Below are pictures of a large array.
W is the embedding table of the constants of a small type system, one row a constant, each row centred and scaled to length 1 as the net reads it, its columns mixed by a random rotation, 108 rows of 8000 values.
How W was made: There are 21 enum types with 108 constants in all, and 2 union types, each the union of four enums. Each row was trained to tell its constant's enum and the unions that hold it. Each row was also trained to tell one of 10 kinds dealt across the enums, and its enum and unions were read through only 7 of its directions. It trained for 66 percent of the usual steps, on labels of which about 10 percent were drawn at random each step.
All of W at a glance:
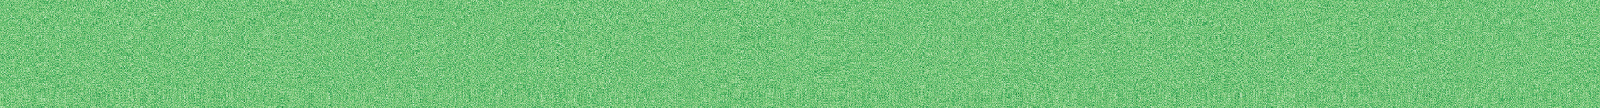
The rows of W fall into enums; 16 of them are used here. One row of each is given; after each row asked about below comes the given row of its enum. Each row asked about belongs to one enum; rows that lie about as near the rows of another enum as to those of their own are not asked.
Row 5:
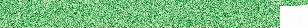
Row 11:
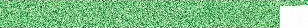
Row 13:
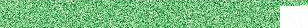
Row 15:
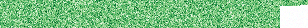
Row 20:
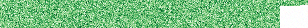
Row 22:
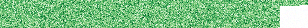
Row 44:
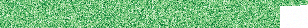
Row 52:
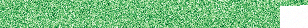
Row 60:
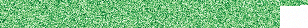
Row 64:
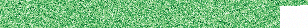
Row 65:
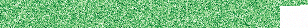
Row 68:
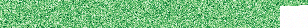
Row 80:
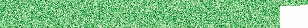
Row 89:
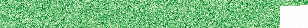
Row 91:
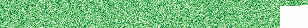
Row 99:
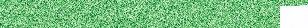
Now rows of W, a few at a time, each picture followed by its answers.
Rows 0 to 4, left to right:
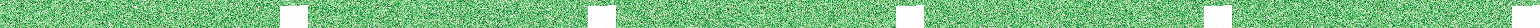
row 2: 15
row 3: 68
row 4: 44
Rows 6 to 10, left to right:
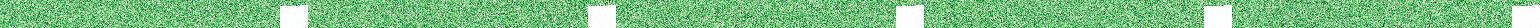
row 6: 44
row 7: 13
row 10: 60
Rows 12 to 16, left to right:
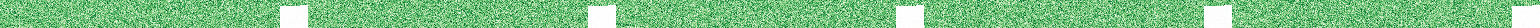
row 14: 44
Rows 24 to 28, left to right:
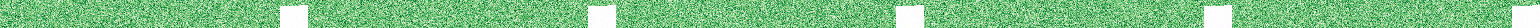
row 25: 44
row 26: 68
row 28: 13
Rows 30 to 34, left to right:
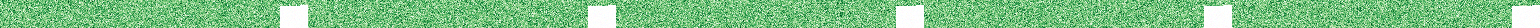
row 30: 60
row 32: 5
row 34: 20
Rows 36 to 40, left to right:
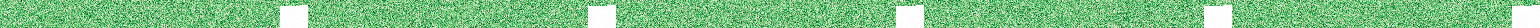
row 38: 52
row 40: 91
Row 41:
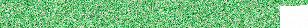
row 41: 99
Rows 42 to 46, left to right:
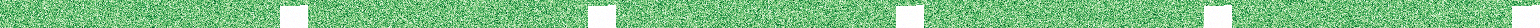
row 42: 91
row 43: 5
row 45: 52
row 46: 60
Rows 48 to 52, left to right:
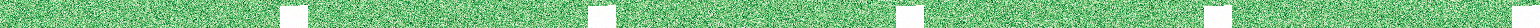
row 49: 89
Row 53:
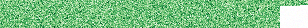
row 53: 91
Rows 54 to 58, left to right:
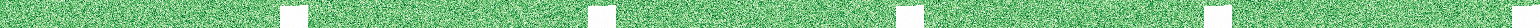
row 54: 11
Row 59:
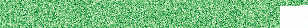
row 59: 52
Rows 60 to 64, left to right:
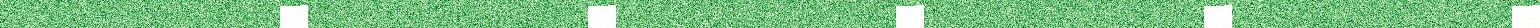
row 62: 13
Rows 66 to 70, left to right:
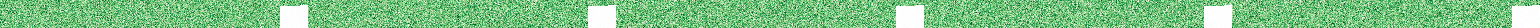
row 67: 91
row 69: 44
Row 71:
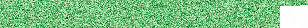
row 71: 91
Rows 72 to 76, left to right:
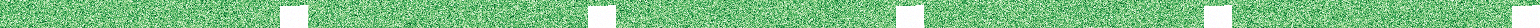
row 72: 5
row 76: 52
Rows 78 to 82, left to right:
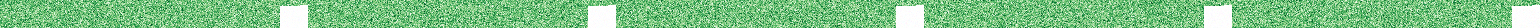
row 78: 15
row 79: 89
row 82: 52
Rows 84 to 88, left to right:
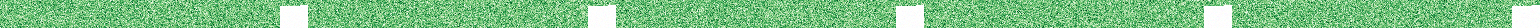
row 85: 60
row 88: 11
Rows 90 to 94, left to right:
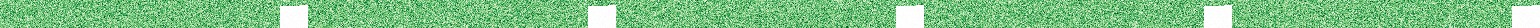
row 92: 22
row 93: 89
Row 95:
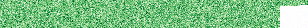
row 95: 68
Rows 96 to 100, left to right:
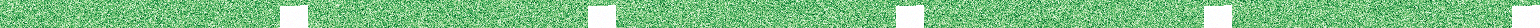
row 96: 89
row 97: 20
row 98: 13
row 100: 13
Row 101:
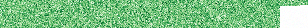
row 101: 68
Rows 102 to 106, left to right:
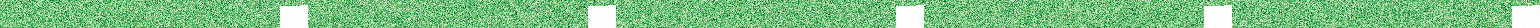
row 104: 89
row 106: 20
